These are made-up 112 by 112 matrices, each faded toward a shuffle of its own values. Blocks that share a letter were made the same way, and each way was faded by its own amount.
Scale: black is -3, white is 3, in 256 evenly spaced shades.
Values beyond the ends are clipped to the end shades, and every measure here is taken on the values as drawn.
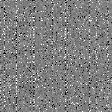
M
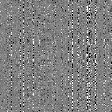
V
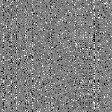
M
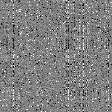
M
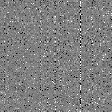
M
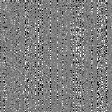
V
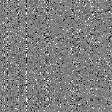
M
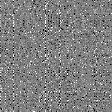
M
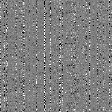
V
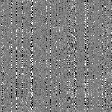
V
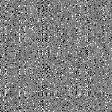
M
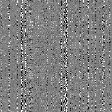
V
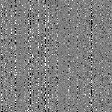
V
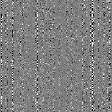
V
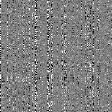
V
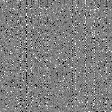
M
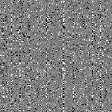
M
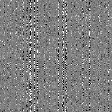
V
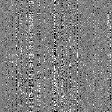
V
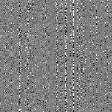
V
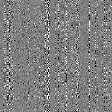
V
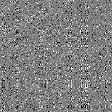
M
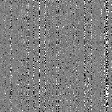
V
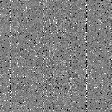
M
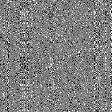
M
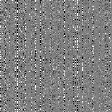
V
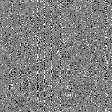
M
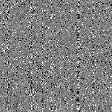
M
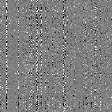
V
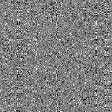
M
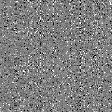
M
